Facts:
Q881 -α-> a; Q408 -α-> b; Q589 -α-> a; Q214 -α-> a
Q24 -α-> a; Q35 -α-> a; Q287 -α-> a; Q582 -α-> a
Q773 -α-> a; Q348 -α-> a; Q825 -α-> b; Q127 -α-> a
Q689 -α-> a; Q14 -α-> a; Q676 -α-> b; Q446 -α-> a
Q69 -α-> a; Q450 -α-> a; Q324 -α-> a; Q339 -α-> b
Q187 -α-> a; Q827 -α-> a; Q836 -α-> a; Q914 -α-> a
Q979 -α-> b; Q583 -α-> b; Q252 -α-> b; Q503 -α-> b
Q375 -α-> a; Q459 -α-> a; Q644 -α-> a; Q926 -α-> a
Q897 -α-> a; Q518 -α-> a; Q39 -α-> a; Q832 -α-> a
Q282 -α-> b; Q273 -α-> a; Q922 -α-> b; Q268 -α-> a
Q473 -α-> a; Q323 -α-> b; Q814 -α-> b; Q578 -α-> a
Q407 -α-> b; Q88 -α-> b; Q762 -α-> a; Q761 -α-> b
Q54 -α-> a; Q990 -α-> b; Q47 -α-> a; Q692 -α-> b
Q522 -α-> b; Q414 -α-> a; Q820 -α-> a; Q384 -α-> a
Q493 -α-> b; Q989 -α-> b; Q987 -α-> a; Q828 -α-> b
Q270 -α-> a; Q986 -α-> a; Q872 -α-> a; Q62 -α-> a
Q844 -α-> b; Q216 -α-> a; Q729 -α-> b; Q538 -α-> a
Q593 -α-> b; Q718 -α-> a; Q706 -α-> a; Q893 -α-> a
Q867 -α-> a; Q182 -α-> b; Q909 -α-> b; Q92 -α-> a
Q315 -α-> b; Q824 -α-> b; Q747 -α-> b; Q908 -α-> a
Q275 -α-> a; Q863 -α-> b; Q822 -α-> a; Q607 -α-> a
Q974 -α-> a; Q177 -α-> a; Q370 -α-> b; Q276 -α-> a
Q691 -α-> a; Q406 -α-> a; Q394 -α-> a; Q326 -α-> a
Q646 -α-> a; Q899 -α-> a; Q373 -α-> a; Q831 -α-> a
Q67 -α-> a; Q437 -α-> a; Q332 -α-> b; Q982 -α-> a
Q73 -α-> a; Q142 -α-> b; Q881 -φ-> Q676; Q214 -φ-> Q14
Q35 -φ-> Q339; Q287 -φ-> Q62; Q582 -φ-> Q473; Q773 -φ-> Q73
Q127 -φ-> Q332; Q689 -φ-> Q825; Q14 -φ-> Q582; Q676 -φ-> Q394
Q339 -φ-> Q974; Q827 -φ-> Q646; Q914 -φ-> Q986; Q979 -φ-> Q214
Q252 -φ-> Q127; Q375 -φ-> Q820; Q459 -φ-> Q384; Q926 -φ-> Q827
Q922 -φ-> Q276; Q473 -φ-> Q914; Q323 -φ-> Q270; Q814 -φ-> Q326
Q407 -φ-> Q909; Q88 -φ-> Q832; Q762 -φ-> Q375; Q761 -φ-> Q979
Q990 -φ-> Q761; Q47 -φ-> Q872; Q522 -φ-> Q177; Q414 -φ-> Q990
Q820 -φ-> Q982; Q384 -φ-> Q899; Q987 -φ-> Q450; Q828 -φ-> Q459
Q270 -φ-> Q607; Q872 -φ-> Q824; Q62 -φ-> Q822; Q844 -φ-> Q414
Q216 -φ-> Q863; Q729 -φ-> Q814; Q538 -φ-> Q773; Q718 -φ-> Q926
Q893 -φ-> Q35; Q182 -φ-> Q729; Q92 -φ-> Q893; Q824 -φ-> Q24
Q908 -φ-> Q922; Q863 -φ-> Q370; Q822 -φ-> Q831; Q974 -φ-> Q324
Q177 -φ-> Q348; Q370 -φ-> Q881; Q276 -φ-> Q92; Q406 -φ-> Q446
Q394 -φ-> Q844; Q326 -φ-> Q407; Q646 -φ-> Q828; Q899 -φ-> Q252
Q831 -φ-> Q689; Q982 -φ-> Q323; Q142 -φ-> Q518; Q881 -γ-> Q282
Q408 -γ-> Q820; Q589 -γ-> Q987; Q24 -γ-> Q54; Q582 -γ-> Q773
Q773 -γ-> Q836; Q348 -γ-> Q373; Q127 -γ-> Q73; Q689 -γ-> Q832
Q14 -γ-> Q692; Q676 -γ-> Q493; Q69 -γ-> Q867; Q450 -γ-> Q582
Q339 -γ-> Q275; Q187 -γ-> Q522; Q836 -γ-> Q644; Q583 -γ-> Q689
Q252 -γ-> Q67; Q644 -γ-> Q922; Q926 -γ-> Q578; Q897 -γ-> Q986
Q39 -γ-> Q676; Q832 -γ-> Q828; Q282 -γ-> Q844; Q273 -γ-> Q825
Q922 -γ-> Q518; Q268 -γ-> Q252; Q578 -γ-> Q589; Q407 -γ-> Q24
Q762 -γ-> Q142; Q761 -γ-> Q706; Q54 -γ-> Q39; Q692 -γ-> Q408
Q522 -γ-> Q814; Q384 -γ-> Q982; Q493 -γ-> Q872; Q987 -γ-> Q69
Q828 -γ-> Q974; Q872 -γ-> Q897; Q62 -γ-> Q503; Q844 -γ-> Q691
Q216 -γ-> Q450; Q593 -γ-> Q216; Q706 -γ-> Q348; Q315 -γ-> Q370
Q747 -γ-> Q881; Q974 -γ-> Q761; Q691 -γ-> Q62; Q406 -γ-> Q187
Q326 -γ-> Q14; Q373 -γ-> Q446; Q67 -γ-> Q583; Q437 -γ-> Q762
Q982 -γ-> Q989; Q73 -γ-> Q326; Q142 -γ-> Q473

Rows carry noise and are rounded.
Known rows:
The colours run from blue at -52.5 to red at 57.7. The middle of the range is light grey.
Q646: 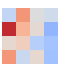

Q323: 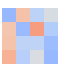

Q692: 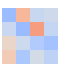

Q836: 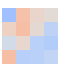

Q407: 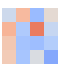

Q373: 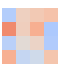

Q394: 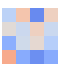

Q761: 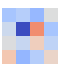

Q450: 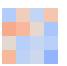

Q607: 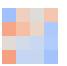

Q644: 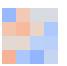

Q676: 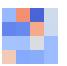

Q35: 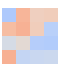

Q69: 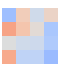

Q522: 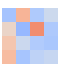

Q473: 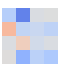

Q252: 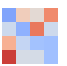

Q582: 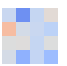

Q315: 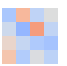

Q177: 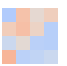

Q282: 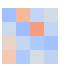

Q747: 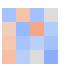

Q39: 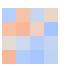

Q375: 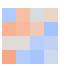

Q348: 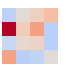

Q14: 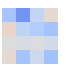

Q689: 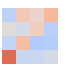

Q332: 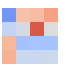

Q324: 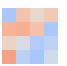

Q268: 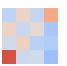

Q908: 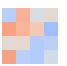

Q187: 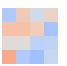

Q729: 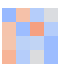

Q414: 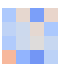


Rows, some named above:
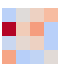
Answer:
Q348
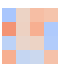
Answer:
Q446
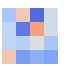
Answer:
Q844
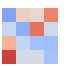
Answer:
Q252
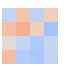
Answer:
Q54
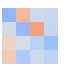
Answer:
Q503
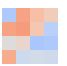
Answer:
Q459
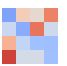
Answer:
Q252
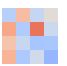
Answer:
Q339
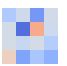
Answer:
Q990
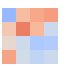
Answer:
Q899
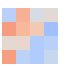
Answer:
Q908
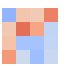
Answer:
Q127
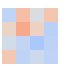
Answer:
Q24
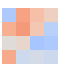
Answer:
Q459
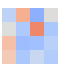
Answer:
Q593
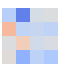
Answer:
Q473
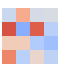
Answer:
Q828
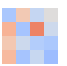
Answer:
Q909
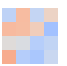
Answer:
Q406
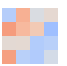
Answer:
Q908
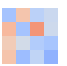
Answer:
Q493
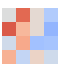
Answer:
Q718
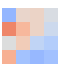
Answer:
Q518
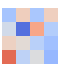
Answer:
Q583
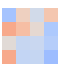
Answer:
Q73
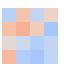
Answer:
Q39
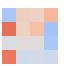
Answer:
Q974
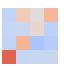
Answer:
Q67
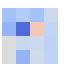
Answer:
Q979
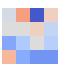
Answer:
Q216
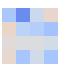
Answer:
Q914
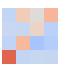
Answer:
Q67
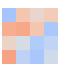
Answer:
Q324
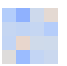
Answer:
Q214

